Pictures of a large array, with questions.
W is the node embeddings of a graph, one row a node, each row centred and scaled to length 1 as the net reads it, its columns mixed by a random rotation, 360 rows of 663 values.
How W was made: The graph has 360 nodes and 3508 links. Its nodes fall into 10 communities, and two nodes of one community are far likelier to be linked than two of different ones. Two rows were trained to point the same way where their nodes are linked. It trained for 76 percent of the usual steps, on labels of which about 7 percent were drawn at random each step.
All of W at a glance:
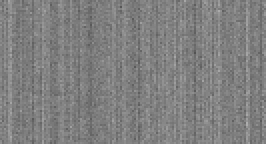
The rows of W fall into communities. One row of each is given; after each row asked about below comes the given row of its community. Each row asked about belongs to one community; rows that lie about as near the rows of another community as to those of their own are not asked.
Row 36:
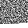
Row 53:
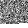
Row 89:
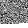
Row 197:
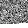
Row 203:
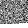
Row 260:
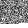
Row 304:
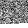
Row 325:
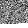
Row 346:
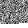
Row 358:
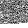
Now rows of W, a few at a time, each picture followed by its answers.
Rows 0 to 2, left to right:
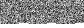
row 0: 89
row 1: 260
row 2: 260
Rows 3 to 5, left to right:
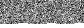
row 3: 325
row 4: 53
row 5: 53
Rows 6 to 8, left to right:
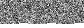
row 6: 304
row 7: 325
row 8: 36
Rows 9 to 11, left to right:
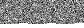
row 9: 203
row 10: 36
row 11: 197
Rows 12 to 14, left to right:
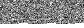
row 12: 36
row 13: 203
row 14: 203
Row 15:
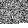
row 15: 325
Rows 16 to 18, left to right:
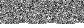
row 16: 358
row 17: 53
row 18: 53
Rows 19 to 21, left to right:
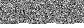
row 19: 36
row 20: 260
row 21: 358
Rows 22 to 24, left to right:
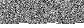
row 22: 346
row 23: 346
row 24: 346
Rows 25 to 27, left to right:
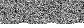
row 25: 53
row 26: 89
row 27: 53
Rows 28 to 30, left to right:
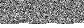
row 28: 89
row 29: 53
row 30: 260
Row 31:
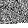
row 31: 260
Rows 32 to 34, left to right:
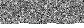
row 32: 304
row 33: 346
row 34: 260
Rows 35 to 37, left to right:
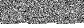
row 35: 260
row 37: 203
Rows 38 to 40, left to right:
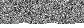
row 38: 197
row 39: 53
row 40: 346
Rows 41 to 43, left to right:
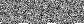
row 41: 260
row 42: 89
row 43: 36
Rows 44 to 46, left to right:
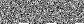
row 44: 89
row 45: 260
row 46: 89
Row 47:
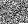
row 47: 89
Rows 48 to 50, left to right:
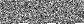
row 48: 304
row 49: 197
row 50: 36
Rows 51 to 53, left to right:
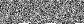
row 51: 325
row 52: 260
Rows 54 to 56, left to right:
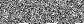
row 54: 325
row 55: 260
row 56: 346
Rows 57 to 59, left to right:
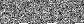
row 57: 304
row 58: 203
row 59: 304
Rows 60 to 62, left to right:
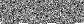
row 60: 346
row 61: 203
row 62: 358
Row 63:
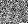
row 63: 53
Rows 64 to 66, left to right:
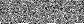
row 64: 260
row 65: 260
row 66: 53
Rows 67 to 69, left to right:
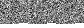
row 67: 260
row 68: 346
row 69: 203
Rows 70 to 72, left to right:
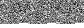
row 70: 358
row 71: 197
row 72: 358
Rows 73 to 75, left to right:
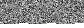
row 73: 203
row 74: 260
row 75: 89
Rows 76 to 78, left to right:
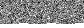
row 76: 203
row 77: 89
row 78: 325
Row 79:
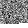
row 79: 346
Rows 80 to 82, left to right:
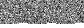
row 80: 197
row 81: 346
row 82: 36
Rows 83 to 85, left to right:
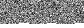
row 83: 358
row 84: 304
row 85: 36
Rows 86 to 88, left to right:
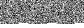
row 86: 89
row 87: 197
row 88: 346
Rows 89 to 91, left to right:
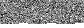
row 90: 325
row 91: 89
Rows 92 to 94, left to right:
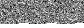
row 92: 304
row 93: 260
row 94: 53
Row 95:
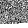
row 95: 325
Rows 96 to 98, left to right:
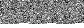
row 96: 260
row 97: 203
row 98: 203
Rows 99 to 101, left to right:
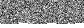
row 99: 346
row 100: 358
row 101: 203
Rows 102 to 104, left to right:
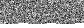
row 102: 358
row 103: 197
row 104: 36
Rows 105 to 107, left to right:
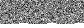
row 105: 203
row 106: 36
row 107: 53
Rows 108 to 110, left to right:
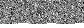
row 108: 325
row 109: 346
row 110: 197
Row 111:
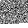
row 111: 260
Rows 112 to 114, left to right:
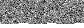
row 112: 203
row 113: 346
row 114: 89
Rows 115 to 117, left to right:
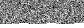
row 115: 203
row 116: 89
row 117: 358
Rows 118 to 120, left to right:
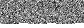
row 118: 346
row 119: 304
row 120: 36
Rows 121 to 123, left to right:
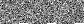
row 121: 203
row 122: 358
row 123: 36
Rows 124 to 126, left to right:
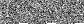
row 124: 346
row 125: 36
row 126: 358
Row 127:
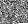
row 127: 197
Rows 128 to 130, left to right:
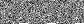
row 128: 203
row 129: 53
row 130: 203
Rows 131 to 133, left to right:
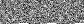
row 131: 203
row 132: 197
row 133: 260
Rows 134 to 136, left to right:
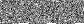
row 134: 203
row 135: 89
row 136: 36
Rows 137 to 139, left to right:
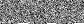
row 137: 260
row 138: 346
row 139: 325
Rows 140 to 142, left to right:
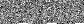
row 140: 197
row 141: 358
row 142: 260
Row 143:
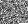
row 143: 36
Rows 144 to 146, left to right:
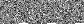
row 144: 36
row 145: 197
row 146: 304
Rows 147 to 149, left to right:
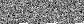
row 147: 89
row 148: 325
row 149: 358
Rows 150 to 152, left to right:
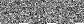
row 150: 358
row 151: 346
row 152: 89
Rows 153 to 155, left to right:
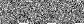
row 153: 36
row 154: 36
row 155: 36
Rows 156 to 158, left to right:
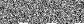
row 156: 36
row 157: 358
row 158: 325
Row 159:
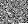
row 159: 203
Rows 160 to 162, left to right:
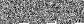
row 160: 197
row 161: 304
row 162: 36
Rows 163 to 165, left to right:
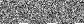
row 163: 36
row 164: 36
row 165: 346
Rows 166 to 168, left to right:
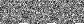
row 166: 36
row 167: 53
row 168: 36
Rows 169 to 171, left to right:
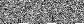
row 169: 325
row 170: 36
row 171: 89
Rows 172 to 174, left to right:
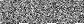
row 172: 346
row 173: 197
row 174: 260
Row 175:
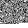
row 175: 358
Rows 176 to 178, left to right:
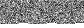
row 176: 89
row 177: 53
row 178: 304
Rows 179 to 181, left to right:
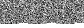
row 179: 260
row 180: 197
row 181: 346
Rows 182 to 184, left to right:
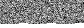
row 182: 89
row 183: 358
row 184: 197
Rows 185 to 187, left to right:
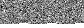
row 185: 197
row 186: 203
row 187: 346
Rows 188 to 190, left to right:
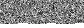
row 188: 358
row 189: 325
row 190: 197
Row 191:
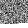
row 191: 358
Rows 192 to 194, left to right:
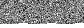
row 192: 325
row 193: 203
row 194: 197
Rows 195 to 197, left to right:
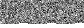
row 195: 346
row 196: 197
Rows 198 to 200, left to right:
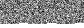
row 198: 358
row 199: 304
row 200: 197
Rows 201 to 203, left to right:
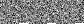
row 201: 89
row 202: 89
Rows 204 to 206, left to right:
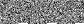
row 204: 53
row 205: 36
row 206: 304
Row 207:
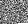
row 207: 325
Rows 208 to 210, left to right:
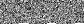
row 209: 53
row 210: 36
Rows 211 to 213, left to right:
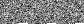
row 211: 325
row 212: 325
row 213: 197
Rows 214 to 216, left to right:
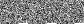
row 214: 53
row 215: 197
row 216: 36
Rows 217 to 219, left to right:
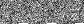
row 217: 325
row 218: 36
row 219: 325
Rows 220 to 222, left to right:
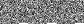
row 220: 36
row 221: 358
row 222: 53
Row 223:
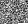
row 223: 325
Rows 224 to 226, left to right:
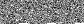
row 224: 53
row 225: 197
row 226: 358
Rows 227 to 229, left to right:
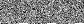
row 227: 260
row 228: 197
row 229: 197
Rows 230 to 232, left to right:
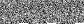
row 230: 260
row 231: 304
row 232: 358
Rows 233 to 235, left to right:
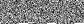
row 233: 260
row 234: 358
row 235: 36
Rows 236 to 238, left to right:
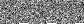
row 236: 203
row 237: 304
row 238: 304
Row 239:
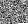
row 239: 325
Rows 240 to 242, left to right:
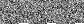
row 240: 36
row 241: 346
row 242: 197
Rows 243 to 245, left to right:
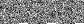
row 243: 197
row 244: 36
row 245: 346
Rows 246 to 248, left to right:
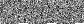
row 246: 53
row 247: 89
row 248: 89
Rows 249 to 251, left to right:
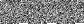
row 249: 203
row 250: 304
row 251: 304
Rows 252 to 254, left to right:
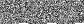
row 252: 197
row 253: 89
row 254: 260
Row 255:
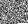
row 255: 260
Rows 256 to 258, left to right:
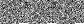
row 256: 304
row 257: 304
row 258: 346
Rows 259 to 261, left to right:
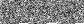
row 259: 346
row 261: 358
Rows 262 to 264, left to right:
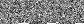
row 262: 197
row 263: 346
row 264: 346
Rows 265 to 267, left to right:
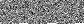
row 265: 304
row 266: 304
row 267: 203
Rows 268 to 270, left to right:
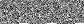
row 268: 304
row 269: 197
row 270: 36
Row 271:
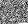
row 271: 36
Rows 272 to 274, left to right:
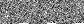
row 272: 325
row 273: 346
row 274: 203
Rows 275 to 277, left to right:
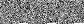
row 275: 197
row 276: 197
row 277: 36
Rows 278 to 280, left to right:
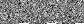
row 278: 197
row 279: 346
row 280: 346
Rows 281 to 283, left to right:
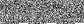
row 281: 358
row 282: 325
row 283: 36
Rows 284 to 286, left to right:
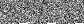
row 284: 304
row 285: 358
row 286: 203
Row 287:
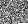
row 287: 325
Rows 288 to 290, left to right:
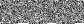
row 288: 260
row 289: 36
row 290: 53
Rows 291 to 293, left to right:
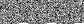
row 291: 197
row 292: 197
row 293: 89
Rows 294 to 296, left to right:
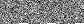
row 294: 260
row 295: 203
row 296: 203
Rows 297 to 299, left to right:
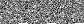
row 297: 53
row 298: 203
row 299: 325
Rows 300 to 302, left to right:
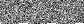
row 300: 358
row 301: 325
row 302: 53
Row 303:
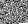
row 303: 358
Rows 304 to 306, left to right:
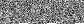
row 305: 53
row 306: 89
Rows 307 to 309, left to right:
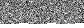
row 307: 203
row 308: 358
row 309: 203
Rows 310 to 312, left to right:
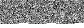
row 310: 89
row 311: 53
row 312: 325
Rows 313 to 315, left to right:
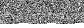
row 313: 325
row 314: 358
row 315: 325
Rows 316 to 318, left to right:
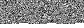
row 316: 203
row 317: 89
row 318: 89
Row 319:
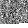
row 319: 346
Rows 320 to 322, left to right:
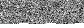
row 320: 197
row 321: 260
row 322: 325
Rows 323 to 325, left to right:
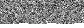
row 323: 304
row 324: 304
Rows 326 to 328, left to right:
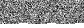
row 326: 36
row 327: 325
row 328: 197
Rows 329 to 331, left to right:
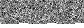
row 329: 346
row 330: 53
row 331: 346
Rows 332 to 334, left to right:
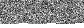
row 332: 53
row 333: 358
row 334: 203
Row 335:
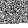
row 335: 358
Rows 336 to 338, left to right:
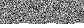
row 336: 203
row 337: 197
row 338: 36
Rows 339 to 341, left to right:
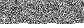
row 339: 260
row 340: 304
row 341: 36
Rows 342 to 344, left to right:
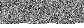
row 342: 325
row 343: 260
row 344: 36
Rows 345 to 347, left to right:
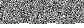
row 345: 36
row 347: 346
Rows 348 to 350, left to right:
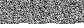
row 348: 89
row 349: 260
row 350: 358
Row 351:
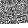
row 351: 203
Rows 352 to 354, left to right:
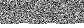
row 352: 304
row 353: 53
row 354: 203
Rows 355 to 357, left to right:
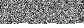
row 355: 325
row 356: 304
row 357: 203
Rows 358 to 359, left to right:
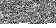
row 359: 203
